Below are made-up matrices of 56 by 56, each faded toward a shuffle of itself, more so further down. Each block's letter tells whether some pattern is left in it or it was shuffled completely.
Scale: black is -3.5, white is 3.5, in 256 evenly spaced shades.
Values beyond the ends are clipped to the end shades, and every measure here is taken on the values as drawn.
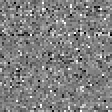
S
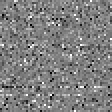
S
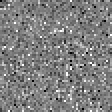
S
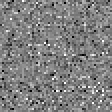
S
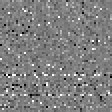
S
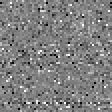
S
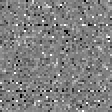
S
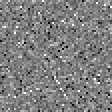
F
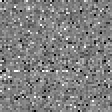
S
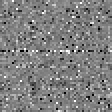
S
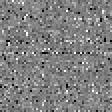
S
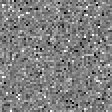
F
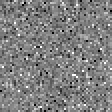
F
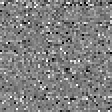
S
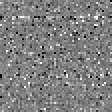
S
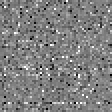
S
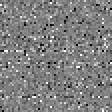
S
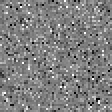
F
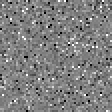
F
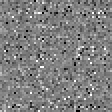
S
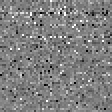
S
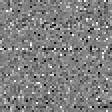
S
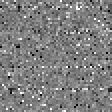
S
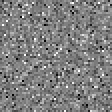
F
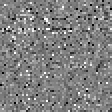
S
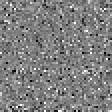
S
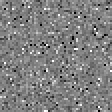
F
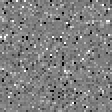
F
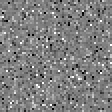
F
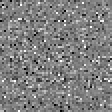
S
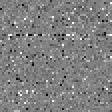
S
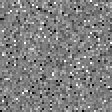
F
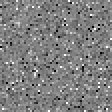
F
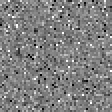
F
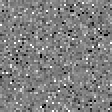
F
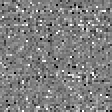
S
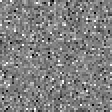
F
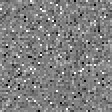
F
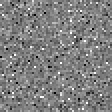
F
